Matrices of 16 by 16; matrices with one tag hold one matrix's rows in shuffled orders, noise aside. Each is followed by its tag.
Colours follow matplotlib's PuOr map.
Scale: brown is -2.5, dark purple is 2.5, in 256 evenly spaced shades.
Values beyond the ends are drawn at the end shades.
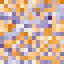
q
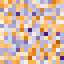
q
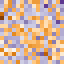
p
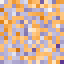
p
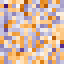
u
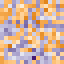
q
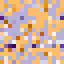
p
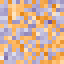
u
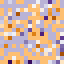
p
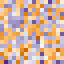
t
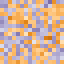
u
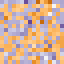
p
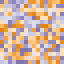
p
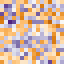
q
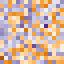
u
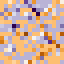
q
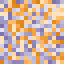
u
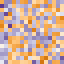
u
